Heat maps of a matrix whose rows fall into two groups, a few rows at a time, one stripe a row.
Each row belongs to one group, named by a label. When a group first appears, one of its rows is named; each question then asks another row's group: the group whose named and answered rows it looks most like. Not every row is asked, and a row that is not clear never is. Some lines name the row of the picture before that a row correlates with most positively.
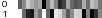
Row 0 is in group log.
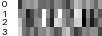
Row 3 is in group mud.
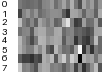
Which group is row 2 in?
mud
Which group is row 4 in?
mud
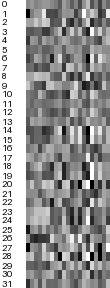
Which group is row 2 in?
log
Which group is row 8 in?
log
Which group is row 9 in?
mud
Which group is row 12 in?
mud
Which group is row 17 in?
log
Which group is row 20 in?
log
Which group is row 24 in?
log
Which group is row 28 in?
log
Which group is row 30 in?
log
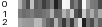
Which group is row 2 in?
log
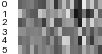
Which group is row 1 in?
mud
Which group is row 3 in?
log
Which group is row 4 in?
mud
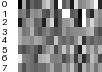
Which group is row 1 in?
mud
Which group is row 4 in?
log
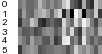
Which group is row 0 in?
mud
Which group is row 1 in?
log
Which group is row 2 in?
mud
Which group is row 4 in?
mud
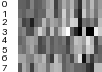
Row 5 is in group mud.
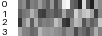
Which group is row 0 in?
mud
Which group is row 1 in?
mud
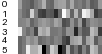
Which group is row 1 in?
mud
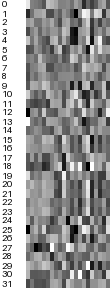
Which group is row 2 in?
log
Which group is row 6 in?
mud
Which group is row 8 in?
mud
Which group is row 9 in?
log
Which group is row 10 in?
mud
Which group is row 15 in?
log
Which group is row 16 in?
log
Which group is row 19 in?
log
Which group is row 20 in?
log
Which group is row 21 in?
log
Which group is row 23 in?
log
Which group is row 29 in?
log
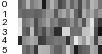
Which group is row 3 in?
mud
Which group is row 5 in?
mud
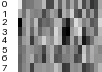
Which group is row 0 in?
log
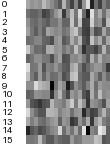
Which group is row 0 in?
log
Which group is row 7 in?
mud
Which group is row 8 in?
mud
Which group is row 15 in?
mud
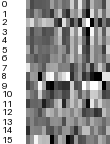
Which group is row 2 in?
log
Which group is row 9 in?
mud
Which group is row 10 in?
mud
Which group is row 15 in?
log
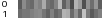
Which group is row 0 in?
log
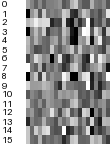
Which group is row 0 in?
mud
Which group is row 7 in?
mud
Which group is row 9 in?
log
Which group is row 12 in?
log
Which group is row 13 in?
mud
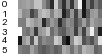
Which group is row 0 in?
log
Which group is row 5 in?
mud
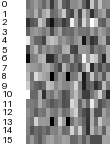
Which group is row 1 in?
log
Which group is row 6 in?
mud
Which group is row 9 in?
mud
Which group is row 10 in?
mud
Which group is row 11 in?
mud
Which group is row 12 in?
mud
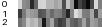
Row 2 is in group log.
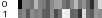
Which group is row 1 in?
mud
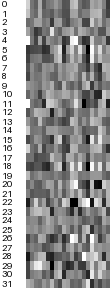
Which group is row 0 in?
mud
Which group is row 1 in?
mud
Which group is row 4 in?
mud
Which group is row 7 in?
mud
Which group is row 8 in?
mud
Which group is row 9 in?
log
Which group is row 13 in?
mud
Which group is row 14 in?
mud
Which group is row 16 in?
mud
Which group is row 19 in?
mud
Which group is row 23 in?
log
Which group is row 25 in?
log
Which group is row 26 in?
mud
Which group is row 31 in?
log
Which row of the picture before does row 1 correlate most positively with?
1
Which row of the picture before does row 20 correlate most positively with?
1
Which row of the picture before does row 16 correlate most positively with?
1
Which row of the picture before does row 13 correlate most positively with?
1
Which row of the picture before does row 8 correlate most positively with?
0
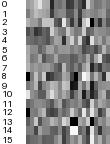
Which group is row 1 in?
log
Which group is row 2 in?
log
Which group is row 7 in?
log
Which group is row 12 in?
mud
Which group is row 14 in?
mud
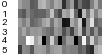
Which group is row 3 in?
log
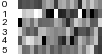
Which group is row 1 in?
log
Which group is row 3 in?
mud
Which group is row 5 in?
mud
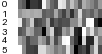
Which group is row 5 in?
mud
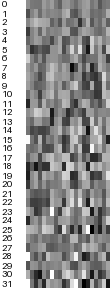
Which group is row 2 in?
log
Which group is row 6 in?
mud
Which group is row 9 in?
mud
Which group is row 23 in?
log
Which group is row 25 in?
log
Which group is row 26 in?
mud
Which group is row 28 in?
mud
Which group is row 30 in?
log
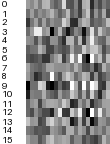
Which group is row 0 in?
log
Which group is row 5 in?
mud
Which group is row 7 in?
mud
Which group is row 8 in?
log
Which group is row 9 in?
mud
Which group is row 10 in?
mud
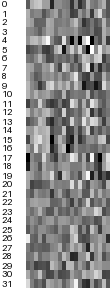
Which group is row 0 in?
log
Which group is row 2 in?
mud
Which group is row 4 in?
log
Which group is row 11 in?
mud
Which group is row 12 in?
log
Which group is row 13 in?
mud
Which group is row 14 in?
log
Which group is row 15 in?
log
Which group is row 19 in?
log
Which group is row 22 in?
log
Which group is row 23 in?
mud
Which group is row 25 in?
mud
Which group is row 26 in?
mud
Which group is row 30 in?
mud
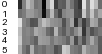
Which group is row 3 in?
log
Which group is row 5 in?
mud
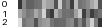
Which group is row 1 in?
log
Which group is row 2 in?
mud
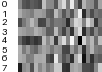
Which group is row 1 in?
log
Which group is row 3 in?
log
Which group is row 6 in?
log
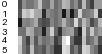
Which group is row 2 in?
mud
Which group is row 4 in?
mud
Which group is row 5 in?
mud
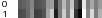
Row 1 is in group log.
